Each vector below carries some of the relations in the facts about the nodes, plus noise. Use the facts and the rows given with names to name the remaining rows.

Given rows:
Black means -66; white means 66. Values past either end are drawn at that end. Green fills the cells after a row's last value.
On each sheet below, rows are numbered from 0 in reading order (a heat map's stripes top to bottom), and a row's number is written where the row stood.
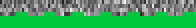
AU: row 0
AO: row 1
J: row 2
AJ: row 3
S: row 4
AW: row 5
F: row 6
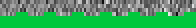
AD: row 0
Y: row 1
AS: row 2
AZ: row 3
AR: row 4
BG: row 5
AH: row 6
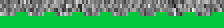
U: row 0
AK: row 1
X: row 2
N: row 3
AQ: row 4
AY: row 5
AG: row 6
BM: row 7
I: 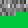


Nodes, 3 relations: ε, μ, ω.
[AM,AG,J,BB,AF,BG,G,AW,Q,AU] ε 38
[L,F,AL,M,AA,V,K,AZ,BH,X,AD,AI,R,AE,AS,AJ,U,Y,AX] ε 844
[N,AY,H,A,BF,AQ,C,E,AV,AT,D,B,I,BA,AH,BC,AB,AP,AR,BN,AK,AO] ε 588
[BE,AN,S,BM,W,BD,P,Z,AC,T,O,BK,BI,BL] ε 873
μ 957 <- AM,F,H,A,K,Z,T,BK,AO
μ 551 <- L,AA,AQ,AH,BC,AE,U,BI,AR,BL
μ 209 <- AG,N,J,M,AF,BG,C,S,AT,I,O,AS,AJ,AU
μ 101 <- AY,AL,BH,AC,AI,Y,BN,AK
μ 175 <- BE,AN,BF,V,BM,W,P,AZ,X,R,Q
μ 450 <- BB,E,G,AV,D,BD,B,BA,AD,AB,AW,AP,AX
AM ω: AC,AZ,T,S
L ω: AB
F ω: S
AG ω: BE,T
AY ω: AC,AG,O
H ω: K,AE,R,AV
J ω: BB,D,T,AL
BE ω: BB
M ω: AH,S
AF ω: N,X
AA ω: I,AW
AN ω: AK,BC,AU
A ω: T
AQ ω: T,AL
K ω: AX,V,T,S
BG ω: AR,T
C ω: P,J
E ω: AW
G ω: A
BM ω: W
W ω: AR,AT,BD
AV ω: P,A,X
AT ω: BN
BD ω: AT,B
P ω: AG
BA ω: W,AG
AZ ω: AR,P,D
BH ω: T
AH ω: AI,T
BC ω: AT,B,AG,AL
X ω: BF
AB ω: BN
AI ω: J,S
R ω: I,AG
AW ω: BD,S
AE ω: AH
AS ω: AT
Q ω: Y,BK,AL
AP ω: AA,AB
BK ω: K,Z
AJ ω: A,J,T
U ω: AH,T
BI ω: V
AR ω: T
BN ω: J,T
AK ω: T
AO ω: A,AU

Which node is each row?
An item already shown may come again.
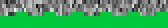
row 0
J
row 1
BD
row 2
AI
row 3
BB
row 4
R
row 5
M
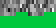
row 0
R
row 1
AW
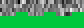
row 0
AZ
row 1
F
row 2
J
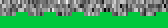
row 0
AT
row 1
AM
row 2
P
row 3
AA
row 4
W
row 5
BK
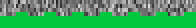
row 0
AI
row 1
AV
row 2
G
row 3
AF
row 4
T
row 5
C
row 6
BC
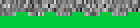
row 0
E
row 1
A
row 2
L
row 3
BN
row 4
L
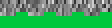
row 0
M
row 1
BH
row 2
F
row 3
AB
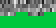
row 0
K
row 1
BB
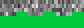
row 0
Q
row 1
AP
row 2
AR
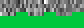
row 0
AE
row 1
BE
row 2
H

